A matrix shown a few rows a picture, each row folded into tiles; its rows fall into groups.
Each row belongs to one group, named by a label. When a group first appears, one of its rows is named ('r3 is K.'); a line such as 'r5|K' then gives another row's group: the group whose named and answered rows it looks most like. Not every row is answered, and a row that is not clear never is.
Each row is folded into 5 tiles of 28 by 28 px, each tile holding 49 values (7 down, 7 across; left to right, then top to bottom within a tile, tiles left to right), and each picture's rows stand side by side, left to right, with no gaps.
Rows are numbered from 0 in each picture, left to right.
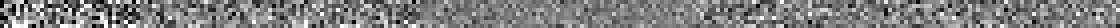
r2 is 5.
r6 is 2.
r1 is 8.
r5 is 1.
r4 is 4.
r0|5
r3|4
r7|4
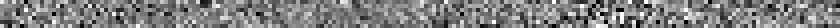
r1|2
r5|8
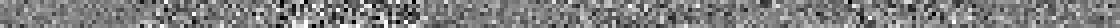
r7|1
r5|2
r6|8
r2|5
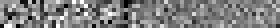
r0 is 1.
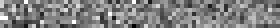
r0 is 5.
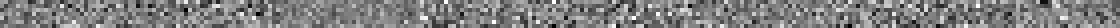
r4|1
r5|4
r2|5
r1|2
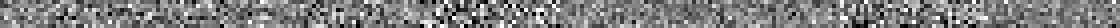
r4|5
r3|4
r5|8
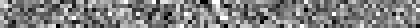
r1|2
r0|1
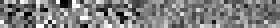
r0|2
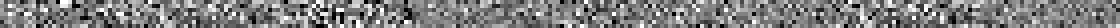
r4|4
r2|5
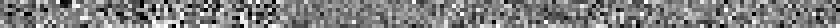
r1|5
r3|5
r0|2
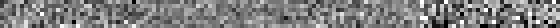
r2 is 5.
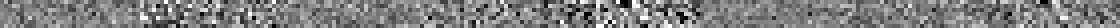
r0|8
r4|2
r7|2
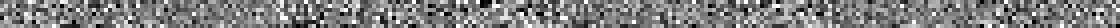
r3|2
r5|2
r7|4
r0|8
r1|4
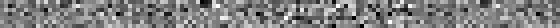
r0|2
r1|2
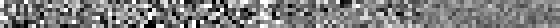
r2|2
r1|1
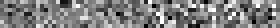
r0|2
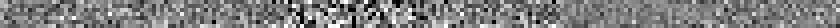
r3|5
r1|5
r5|4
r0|1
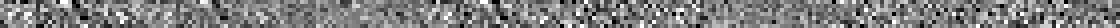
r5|5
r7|5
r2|2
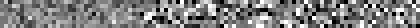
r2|4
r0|8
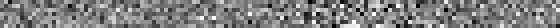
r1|1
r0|8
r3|4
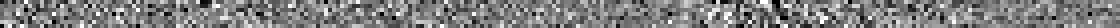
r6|8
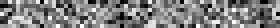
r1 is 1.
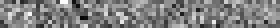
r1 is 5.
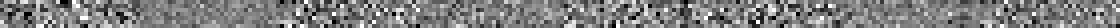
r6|1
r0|2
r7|4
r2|4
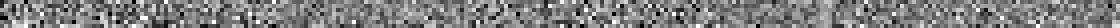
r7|1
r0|5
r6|4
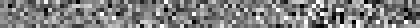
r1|4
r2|5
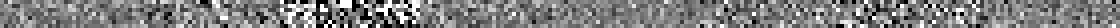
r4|5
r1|2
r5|4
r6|4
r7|5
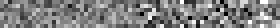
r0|8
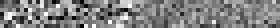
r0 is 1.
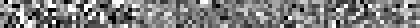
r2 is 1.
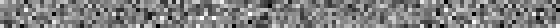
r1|1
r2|8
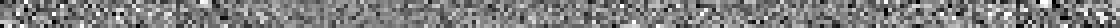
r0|4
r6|2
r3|8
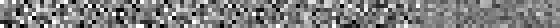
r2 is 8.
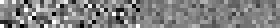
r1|8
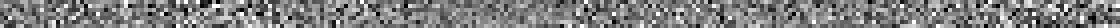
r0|1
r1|2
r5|8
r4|4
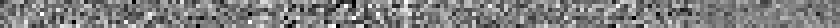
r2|1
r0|5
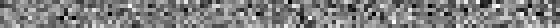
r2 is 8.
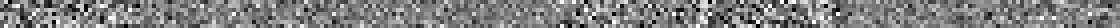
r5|1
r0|8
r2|4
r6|1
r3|4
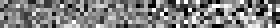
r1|2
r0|8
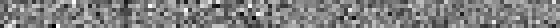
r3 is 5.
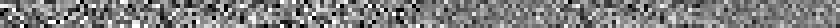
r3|4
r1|8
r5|4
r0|1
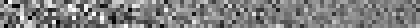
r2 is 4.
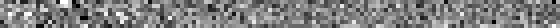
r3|5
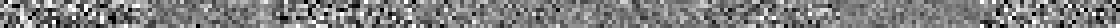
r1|1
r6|5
